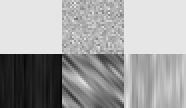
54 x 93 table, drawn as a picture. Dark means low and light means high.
The table splits into 2 rows of 3 panels. Panel 1,1: very high, flat. Panel 1,2: high, fine-grained. Panel 1,3: very high, flat. Panel 2,1: very low, streaked downward, faint in contrast. Panel 2,2: middling, slanting down to the right, strong in contrast. Panel 2,3: high, streaked downward.
